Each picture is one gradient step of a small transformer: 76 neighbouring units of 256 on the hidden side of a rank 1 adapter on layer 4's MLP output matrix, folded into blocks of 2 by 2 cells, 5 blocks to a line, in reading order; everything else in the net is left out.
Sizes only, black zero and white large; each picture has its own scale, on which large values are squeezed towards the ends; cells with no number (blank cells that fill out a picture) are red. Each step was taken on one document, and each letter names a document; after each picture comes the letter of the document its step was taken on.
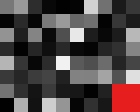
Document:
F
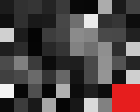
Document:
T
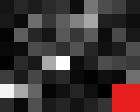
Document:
T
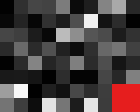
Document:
T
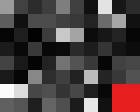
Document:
T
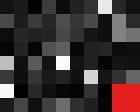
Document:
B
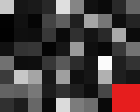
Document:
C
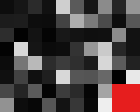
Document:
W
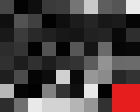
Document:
C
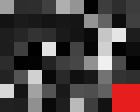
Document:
C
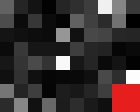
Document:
B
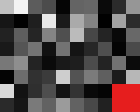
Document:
T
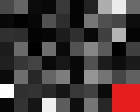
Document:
W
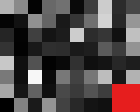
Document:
F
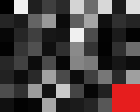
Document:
W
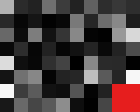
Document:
F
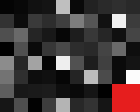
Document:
B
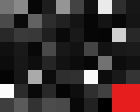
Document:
F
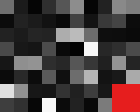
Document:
W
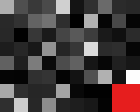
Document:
W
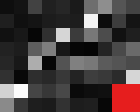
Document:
T
